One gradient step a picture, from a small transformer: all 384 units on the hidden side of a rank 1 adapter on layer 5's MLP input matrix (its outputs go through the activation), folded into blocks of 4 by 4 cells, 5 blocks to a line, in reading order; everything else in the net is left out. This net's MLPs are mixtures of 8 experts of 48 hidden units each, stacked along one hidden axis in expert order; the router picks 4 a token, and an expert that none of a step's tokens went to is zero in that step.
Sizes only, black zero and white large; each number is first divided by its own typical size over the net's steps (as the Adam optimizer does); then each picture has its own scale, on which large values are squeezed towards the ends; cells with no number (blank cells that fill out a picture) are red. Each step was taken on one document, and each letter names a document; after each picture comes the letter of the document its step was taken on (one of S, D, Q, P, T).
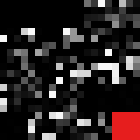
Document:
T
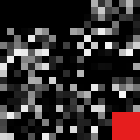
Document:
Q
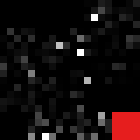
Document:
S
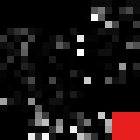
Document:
S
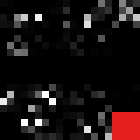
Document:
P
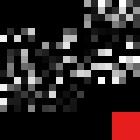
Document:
T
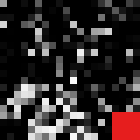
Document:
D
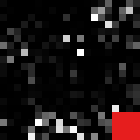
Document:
S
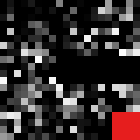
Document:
Q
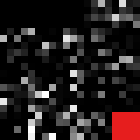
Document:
T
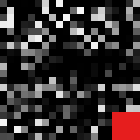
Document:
Q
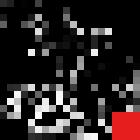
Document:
D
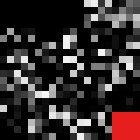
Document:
T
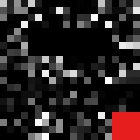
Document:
S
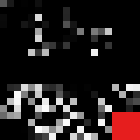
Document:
D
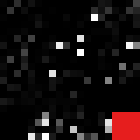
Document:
S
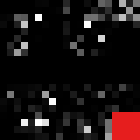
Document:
P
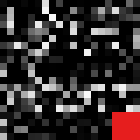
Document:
Q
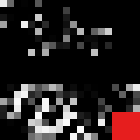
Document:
D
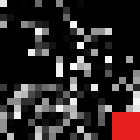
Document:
D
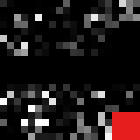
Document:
P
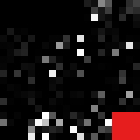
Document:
S
